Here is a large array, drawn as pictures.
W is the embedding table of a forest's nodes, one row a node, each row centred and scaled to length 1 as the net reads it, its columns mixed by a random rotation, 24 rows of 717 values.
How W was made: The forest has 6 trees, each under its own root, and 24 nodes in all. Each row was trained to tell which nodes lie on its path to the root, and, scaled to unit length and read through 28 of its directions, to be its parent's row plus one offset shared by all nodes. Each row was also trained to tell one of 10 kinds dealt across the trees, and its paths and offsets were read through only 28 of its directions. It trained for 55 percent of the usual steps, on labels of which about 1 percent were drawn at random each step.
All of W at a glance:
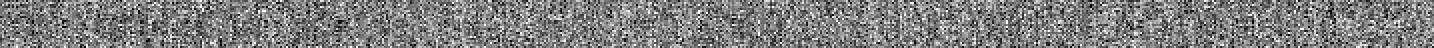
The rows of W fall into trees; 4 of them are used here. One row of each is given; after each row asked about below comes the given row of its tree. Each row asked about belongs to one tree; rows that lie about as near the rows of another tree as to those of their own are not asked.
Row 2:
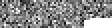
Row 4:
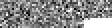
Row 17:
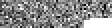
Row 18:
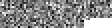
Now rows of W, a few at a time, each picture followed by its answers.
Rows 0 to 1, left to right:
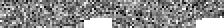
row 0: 18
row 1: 17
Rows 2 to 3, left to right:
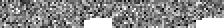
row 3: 18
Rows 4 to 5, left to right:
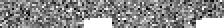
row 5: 2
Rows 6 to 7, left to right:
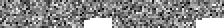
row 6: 2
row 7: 4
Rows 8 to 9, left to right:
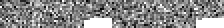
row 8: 2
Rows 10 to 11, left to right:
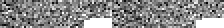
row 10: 18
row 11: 4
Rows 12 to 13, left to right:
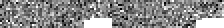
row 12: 17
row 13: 18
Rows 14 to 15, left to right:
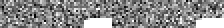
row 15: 2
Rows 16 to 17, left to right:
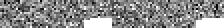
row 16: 4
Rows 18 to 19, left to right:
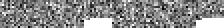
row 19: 17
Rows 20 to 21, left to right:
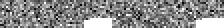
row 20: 17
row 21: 4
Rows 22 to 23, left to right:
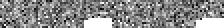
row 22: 2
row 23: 17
